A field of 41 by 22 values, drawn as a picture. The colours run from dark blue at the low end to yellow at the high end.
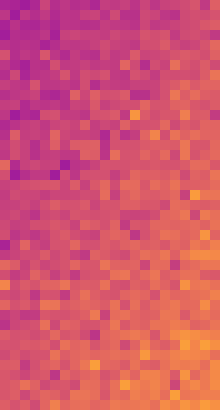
Ninth with the lowest average: top left. Odd rows or columns: none. Slope: up to the bottom right. Ninth with the highest average: bottom right. Mirror symmetry: none.
